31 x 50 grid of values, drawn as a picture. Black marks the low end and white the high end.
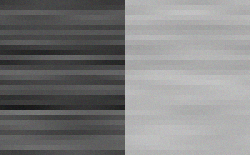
It is made of 1 by 2 panels. Panel 1,1: low, streaked across. Panel 1,2: high, streaked across, faint in contrast.
